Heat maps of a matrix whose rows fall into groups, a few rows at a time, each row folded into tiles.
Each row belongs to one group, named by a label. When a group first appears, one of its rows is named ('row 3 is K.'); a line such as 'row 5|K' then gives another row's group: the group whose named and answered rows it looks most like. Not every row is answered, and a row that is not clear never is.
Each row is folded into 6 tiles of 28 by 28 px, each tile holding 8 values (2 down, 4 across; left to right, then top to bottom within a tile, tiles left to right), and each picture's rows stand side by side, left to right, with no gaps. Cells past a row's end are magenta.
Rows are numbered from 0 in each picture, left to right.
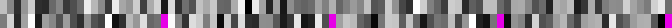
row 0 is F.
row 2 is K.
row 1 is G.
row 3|F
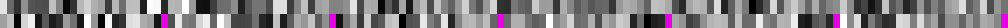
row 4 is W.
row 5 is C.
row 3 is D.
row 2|F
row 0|F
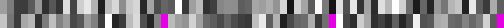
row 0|F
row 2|G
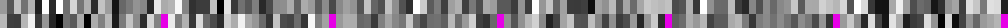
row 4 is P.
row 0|G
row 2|K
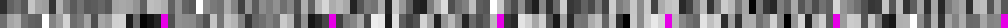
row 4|G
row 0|D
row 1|D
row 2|D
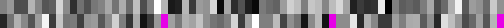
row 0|D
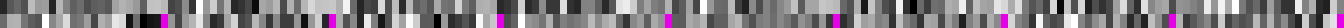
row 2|C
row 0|D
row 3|P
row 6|C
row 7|G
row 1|P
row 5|P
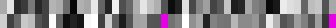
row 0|F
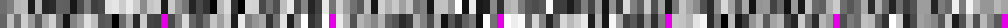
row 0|F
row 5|F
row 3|C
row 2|G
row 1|K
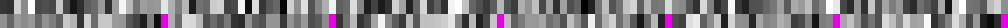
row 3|W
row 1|G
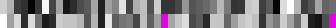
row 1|K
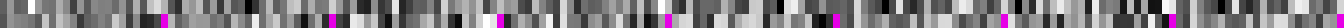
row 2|P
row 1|W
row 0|D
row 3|D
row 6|G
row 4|K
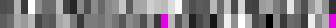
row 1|C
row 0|P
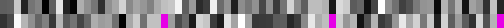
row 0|P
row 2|C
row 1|C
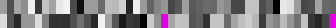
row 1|K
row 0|G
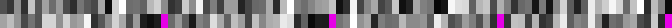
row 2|P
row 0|K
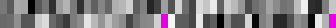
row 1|G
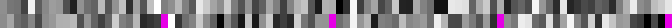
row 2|P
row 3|D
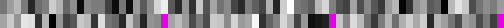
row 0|G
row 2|K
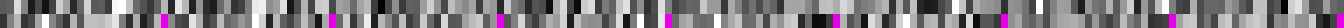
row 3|K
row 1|F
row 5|C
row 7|K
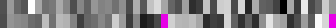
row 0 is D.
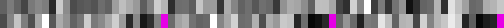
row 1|D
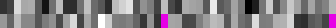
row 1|W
